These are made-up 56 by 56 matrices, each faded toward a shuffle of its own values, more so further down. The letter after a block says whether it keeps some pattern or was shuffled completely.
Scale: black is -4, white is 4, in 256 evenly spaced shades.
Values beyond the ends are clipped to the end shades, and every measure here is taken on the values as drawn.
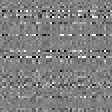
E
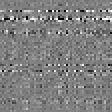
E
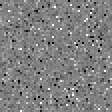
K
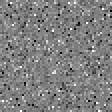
K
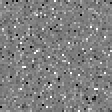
K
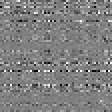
E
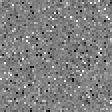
K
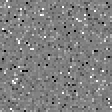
K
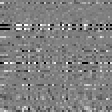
E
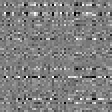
E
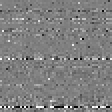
E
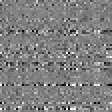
E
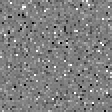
K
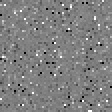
K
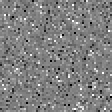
K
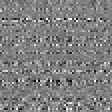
E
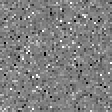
K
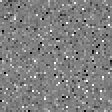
K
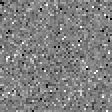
K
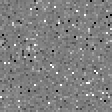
K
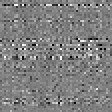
E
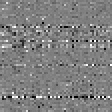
E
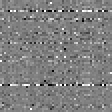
E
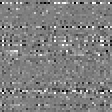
E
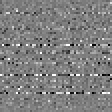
E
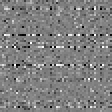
E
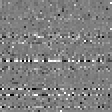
E
